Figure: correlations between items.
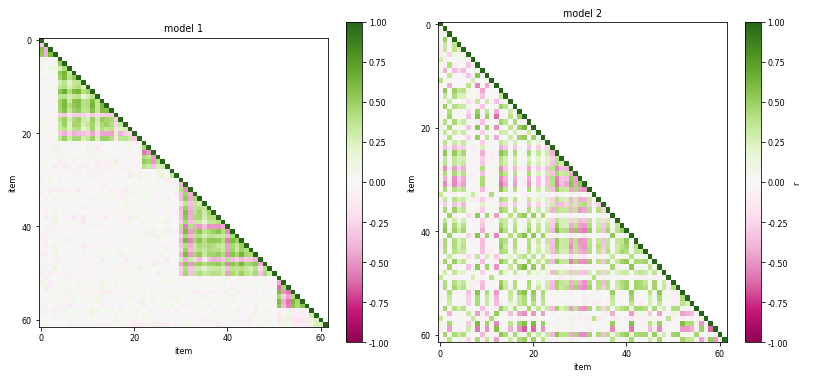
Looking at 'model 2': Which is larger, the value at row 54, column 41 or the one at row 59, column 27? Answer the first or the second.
the first
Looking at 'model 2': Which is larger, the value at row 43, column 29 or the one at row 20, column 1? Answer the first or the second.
the first
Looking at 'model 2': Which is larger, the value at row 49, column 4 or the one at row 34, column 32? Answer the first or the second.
the second
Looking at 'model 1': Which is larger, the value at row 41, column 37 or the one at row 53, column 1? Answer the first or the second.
the first
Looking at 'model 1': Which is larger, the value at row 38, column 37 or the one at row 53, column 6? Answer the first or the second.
the first
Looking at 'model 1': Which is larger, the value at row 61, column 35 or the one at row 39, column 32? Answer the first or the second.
the first
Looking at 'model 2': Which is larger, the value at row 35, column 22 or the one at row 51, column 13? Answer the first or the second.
the second
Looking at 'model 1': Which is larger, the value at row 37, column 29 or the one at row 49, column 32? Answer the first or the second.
the first
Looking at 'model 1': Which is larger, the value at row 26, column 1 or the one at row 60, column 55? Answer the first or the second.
the first
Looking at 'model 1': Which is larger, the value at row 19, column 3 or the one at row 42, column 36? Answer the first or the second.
the second
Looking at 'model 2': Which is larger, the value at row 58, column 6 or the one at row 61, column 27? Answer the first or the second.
the second
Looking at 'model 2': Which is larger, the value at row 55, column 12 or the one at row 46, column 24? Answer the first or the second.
the first
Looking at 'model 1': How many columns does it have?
62
